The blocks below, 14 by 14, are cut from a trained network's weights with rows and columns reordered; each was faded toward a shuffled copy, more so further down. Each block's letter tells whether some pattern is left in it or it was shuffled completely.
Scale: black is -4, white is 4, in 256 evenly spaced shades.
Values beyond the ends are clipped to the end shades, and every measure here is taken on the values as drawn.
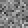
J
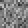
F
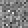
J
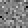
J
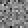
J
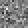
J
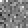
J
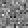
J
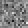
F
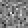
J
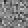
J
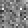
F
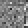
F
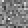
J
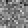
J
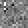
F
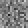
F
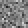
J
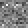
J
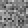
J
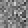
F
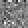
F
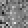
F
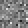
J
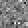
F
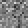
F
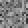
F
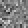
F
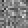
F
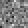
J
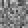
F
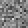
F
